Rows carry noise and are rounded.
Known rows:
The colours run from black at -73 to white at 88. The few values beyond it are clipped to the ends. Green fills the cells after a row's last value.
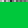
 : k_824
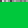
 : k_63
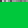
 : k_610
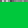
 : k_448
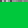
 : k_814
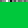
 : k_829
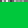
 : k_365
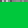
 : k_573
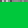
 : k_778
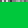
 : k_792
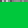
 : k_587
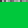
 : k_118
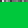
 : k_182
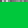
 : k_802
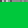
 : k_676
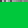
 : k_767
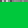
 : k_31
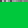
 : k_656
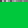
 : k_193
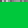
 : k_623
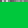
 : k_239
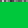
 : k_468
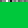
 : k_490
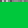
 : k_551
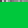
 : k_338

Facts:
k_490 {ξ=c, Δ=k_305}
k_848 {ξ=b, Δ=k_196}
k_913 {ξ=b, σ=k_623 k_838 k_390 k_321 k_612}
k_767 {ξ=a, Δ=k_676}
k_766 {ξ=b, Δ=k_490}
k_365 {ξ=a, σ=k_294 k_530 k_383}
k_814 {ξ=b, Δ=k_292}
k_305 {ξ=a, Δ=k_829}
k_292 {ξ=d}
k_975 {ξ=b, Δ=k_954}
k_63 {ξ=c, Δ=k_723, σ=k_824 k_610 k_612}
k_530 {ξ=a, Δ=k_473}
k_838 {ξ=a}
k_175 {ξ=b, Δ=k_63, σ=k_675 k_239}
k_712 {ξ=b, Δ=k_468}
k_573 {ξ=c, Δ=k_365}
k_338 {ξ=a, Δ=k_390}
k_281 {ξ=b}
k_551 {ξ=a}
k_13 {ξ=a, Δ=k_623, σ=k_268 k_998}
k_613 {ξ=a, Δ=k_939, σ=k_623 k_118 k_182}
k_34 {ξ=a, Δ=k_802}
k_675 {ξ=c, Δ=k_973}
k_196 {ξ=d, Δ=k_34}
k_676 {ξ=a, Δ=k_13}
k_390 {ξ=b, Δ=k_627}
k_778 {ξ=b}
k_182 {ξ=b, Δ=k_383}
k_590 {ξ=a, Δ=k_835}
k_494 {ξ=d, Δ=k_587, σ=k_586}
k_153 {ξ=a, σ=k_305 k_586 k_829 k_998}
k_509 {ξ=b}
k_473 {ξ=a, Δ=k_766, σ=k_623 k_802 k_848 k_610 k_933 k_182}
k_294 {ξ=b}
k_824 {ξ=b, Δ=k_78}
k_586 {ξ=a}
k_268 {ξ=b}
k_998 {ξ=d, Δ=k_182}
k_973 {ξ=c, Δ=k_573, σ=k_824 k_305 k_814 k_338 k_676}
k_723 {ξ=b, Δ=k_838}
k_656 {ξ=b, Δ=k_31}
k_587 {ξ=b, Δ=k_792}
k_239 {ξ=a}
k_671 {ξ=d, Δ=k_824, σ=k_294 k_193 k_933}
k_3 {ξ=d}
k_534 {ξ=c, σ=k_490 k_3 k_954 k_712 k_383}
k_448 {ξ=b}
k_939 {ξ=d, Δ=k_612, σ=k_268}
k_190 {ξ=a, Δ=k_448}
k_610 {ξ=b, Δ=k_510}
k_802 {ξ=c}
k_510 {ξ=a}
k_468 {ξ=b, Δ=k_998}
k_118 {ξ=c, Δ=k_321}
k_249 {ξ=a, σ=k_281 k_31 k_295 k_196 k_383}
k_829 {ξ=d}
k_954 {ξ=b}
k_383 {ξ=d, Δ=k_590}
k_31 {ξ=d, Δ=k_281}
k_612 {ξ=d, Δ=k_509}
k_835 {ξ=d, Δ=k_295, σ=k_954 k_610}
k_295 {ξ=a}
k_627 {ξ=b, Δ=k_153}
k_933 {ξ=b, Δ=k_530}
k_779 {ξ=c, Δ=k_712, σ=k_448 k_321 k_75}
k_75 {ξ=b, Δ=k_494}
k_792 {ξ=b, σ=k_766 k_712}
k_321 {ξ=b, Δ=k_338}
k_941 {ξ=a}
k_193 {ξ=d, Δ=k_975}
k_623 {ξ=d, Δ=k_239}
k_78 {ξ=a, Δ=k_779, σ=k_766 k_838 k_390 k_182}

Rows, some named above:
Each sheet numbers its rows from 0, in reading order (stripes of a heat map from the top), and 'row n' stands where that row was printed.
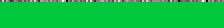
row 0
k_468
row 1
k_494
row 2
k_829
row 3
k_792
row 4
k_294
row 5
k_676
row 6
k_998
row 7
k_305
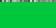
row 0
k_613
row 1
k_390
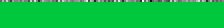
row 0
k_586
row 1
k_249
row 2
k_627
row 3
k_78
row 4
k_249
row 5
k_383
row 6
k_338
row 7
k_824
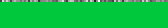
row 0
k_63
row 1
k_268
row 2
k_473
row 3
k_671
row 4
k_175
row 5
k_838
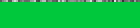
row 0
k_933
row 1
k_530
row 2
k_612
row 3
k_473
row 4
k_182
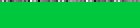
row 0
k_712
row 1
k_835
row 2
k_534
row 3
k_295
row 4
k_954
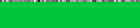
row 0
k_676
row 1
k_766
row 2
k_321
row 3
k_530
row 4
k_913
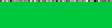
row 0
k_973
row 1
k_153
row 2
k_118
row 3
k_779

